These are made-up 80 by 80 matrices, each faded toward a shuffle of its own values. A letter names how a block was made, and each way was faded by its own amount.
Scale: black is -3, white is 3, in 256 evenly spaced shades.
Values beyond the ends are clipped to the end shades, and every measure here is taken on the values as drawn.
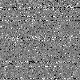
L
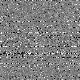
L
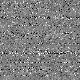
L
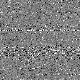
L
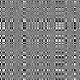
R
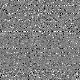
L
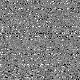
L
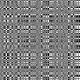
R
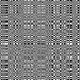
R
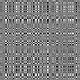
R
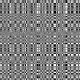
R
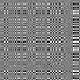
R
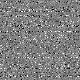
L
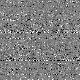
L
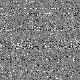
L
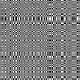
R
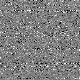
L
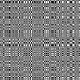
R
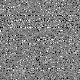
L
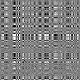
R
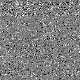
L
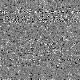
L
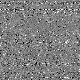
L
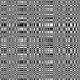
R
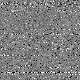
L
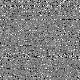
L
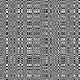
R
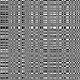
R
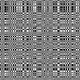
R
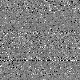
L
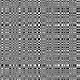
R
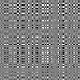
R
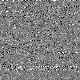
L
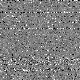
L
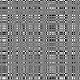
R
